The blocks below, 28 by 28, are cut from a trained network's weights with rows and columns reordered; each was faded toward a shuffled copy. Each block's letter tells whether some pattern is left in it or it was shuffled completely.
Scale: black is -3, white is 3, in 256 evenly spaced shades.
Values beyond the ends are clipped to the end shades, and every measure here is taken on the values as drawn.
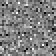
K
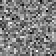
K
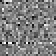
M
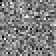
K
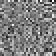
M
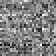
M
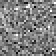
K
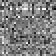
M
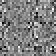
M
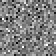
K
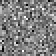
K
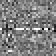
M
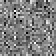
M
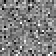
K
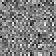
M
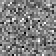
K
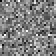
K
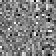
M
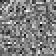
M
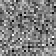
K
